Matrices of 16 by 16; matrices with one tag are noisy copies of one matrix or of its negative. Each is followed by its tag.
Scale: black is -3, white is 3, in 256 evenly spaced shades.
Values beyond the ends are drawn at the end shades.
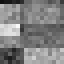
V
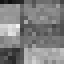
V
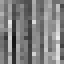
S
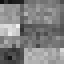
V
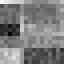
V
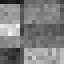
V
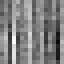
S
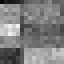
V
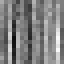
S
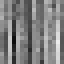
S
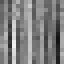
S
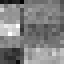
V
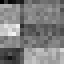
V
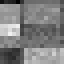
V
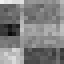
V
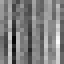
S
